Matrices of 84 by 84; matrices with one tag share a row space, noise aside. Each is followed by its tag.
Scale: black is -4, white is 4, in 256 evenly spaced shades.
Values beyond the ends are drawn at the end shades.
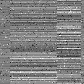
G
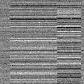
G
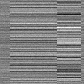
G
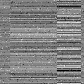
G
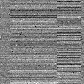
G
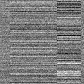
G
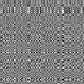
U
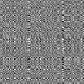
U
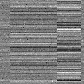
G
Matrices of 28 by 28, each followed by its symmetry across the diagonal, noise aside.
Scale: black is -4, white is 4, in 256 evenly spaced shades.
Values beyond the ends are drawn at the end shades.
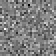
antisymmetric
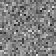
neither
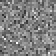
neither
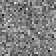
antisymmetric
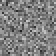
neither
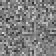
antisymmetric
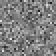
antisymmetric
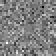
antisymmetric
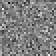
antisymmetric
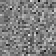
neither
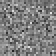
antisymmetric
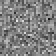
neither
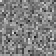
neither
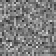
neither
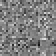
antisymmetric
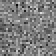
neither
